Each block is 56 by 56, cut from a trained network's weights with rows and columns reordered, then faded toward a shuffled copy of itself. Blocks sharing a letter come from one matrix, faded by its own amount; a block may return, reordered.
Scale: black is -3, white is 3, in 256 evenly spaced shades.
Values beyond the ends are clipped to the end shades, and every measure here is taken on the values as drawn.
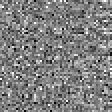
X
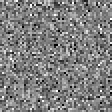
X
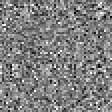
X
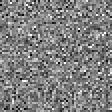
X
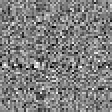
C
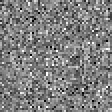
X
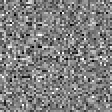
C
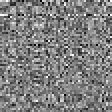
C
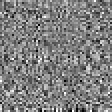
C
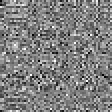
C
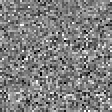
X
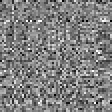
C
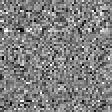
C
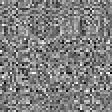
C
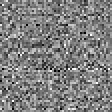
C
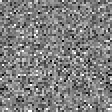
X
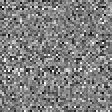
C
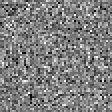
X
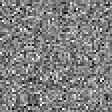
X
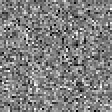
X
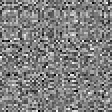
C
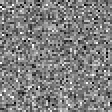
X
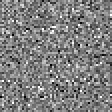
X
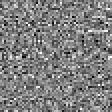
C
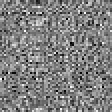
C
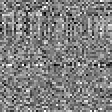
C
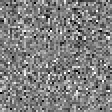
X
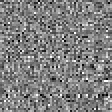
C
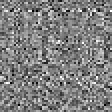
C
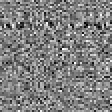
C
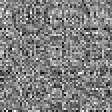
C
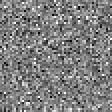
X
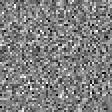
X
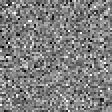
X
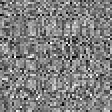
C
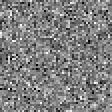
X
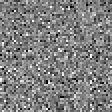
X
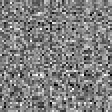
C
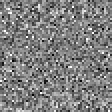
X
